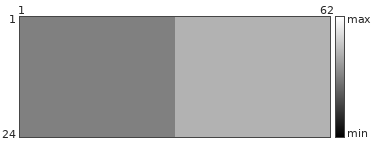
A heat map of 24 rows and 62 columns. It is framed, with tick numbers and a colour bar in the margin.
The table splits into one row of 2 panels. Panel 1,1: middling, flat. Panel 1,2: high, flat.
